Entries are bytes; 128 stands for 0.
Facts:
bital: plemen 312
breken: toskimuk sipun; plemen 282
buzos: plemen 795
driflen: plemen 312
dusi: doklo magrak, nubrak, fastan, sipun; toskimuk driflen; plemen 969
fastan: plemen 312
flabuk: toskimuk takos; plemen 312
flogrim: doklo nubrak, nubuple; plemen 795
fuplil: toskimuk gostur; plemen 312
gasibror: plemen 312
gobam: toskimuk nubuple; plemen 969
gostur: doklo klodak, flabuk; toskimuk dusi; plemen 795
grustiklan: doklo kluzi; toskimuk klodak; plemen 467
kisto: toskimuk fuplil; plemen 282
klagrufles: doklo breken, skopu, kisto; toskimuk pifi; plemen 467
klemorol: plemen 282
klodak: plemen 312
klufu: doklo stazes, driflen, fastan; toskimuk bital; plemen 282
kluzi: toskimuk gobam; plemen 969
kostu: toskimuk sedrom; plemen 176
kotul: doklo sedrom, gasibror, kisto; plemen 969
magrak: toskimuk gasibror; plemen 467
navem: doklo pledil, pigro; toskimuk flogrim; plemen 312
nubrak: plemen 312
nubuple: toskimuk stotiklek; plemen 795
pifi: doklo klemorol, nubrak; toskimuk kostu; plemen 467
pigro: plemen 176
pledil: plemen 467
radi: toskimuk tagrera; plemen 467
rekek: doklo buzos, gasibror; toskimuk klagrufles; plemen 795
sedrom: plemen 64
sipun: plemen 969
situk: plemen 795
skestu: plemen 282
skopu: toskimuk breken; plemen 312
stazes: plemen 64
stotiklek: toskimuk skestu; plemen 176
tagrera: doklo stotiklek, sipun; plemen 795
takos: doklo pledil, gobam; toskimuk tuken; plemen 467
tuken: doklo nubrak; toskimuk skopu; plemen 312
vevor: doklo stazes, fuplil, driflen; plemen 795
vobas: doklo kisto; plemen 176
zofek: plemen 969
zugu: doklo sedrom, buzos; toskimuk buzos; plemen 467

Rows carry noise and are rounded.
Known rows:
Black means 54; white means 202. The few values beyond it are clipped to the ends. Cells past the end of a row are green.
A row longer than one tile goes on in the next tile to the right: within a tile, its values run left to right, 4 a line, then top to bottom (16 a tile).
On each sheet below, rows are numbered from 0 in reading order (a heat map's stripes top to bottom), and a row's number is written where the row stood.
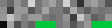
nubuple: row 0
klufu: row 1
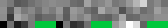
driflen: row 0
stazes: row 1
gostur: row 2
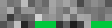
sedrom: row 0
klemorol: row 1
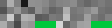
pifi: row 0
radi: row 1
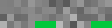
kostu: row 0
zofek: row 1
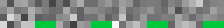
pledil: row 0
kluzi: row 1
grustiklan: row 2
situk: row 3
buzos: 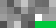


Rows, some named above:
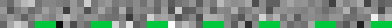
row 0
situk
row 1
nubuple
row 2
vobas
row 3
kotul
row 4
breken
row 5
skestu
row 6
kisto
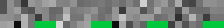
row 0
dusi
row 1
radi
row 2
nubuple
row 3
tuken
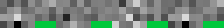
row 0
sipun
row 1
bital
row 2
gobam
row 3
sipun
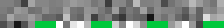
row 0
stotiklek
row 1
takos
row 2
navem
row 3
rekek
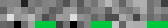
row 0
magrak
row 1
sipun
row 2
pigro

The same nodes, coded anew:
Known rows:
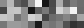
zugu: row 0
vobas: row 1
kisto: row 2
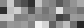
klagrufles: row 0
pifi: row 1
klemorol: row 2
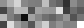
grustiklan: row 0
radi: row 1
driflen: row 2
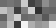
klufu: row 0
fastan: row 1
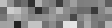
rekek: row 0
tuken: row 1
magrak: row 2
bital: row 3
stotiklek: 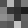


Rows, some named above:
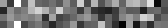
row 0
pledil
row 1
sedrom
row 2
sipun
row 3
stotiklek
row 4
gobam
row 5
vobas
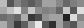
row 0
buzos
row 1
nubuple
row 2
gostur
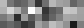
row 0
sedrom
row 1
stazes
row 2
rekek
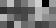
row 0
kostu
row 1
kotul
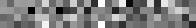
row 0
skestu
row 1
takos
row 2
navem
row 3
pledil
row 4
vobas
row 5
dusi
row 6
sedrom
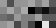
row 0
situk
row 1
pigro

